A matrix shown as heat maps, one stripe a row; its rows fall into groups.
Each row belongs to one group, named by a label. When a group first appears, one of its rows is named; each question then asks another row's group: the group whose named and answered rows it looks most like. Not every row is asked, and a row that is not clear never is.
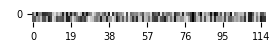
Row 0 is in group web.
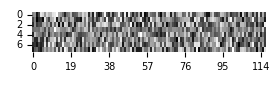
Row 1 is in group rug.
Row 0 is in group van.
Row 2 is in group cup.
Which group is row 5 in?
rug
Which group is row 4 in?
web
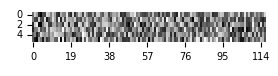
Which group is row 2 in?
cup
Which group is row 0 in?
cup
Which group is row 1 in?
rug
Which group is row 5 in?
rug
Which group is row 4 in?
van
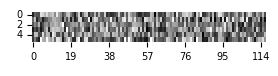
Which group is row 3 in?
rug
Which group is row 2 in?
rug
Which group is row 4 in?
cup
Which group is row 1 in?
web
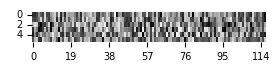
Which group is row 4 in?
web
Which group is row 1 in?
rug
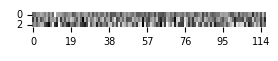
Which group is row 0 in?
van
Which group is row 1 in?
rug
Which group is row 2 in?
web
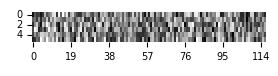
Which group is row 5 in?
van
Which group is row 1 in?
rug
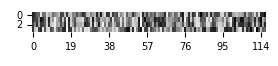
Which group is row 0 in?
web
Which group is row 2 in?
rug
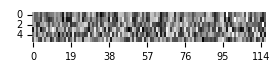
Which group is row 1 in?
web
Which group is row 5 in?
cup
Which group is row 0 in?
web
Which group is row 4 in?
web
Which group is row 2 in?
van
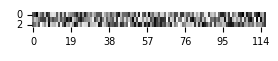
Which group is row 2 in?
van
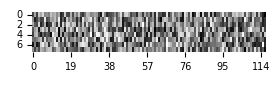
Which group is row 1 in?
rug
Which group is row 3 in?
van
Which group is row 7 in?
web
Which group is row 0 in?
web
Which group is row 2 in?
rug
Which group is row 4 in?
cup
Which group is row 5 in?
rug
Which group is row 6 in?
van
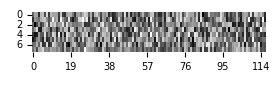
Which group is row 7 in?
web
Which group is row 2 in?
rug
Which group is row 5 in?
rug
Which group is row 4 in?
rug
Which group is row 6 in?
web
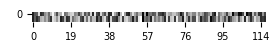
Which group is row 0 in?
rug
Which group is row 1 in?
web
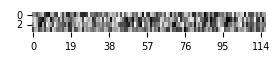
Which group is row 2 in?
cup
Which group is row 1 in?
cup
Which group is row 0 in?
web
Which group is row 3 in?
cup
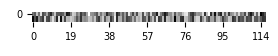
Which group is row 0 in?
web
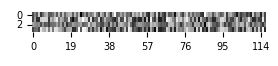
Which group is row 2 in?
web
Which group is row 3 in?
van
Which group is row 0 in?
rug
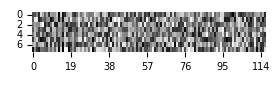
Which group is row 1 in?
cup
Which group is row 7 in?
cup
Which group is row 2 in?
web
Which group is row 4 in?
web
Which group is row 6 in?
web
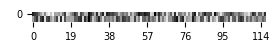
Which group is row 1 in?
rug
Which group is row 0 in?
van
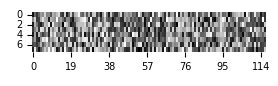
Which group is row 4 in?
rug
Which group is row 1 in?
van
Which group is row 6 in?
web
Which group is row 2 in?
cup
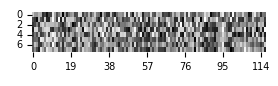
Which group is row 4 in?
rug
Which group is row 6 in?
cup
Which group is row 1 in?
rug
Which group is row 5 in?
van
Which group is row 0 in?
web
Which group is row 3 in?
cup
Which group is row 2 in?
van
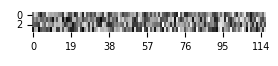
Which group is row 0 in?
cup
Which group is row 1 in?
web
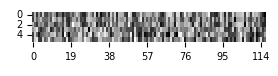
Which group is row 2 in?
web
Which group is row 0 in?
web
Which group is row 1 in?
web
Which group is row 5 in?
cup
